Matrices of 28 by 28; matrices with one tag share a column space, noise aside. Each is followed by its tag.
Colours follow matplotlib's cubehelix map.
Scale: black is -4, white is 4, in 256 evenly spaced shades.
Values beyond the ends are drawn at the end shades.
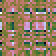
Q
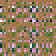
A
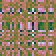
Q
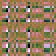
A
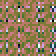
A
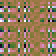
A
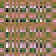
A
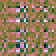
A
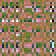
A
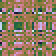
Q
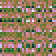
A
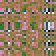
Q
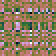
Q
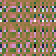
A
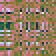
Q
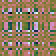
Q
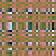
Q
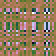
Q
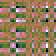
A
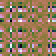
A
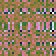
Q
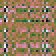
A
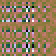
A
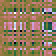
Q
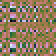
A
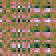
A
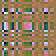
Q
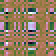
Q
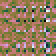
A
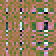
Q
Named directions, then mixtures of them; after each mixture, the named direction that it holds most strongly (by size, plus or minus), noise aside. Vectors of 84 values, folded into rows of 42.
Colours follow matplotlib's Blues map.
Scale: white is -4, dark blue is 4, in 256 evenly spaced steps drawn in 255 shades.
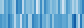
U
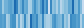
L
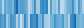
L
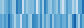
U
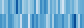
U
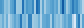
U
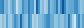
U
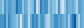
U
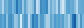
U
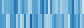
L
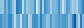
U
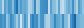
L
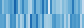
L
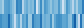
U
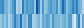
U
